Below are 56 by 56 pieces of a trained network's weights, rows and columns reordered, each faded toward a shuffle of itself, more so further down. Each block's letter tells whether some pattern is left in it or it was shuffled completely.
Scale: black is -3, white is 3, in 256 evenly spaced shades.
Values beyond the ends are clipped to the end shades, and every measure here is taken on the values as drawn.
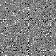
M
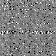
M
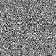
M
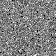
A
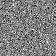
A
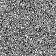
A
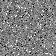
A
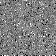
M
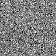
M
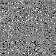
M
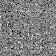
M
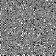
M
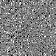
M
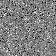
A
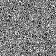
A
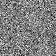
A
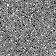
A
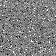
A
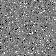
A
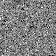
A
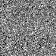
M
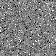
A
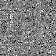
M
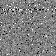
M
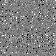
M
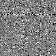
M
